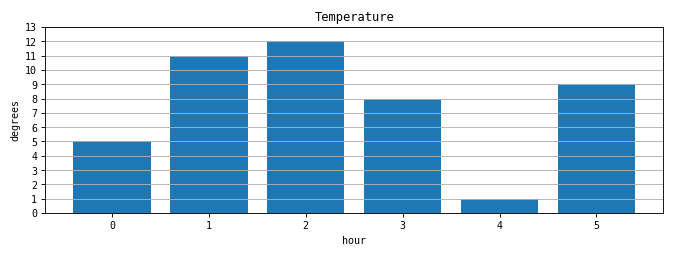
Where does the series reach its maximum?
2
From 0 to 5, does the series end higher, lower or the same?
higher
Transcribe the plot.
Title: Temperature
x-axis: hour, ticks 0 1 2 3 4 5
y-axis: degrees, ticks 0 1 2 3 4 5 6 7 8 9 10 11 12 13
Values:
5 11 12 8 1 9
